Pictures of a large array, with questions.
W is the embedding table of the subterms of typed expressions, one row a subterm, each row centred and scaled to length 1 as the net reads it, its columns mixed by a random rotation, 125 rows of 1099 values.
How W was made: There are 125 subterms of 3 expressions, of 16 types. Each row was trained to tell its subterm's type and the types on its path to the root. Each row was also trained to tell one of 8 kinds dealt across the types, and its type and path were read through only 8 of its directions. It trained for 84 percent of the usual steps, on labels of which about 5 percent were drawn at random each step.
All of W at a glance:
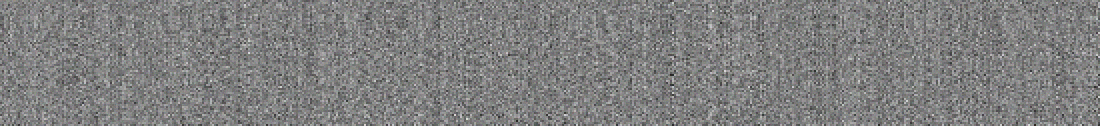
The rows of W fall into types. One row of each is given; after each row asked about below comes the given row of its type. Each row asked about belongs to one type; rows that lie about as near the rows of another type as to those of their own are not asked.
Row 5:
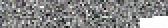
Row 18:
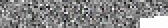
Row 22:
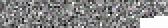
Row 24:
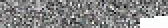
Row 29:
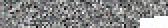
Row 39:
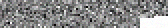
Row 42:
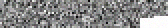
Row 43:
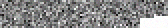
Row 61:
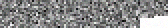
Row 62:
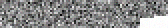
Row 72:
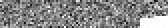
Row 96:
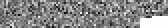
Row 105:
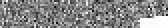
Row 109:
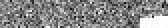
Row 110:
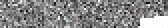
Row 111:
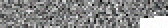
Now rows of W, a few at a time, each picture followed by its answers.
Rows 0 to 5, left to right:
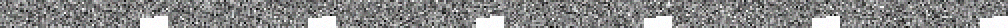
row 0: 109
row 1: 39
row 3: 96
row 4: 61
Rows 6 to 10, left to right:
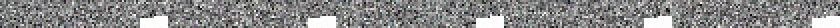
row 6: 22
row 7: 5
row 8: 24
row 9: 22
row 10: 29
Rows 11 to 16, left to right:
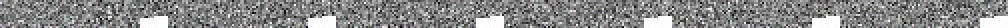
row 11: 111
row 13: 5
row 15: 24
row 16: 110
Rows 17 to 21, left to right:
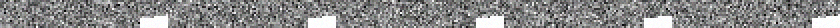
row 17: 62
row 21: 62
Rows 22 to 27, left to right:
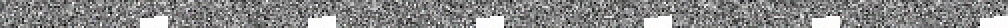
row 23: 110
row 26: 5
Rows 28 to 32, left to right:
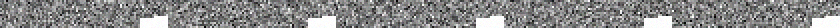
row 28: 62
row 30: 42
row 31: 72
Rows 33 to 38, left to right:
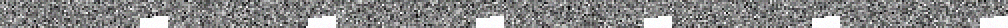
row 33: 105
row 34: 62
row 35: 110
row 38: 61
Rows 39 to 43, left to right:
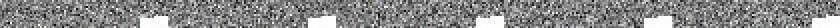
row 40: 111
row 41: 61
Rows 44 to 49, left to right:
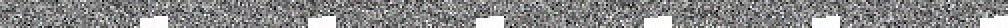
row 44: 72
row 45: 61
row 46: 96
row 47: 110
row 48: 111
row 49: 62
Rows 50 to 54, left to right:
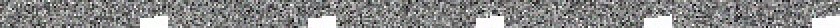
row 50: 109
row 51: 72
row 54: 109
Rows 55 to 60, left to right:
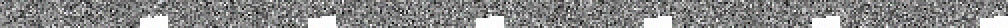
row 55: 109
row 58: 105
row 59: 24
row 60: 29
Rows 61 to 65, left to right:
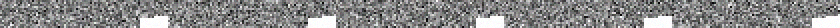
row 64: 39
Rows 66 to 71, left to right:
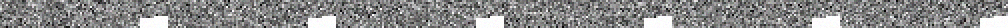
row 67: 42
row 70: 62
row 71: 72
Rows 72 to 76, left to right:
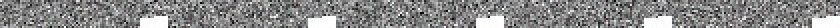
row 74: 109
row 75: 109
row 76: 61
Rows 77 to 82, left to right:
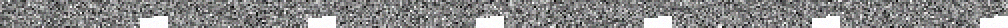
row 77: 96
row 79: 61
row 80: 5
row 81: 39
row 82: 72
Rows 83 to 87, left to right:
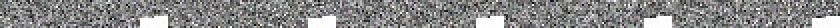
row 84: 18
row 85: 109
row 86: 96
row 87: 39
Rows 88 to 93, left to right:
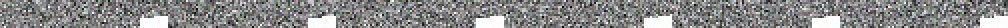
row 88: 39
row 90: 18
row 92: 105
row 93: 24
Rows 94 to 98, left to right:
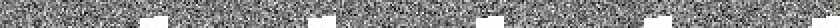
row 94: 110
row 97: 72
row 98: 105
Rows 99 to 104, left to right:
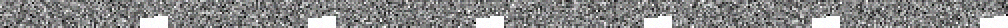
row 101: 24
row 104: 111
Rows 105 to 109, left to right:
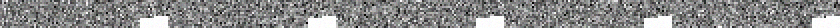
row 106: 24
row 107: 72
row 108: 62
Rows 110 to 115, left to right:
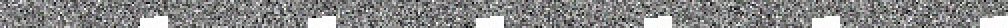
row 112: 110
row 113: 105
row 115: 61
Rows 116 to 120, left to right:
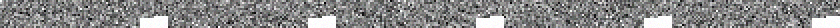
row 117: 18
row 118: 105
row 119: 110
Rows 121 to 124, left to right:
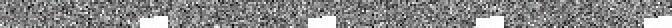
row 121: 39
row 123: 105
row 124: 18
